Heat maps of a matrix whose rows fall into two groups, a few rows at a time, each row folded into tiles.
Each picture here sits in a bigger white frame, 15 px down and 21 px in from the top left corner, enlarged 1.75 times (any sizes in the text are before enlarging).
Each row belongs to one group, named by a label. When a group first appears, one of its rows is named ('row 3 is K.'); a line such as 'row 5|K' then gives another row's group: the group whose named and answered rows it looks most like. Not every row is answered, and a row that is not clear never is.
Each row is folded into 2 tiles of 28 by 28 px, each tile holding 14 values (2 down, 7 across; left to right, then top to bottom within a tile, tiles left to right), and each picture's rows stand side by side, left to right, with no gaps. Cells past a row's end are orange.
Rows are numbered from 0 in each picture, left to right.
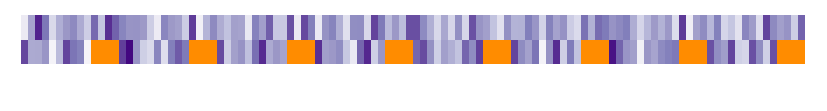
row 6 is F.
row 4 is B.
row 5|F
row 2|F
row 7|B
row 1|F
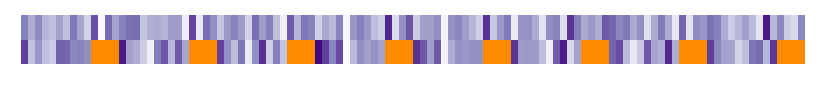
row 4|F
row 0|F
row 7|B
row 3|F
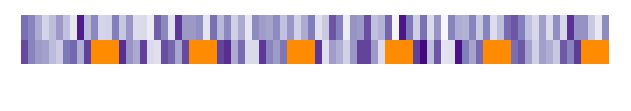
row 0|B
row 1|B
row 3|F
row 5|B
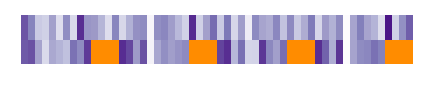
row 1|F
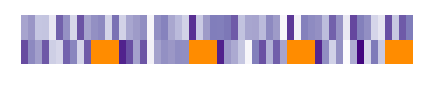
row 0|B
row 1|F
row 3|F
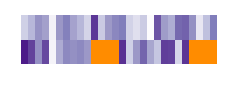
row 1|B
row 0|F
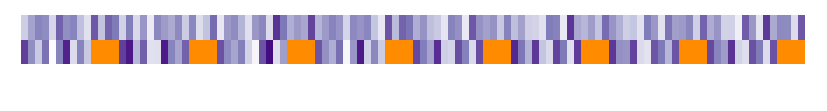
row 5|B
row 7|B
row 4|B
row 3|F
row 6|B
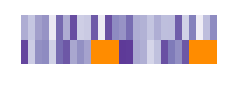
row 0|F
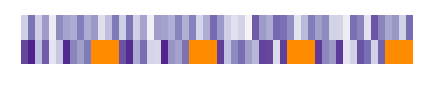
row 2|B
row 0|B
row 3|B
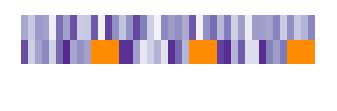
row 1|F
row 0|F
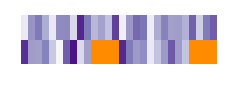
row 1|F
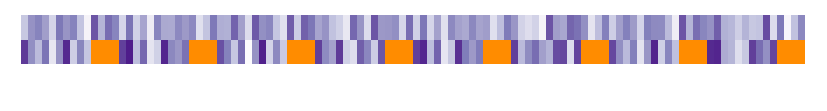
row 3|B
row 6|F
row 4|B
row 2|F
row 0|F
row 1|B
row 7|B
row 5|B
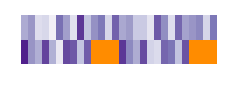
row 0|B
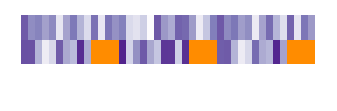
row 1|B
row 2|F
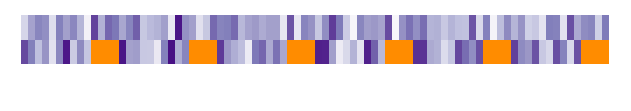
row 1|B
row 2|F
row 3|F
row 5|B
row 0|F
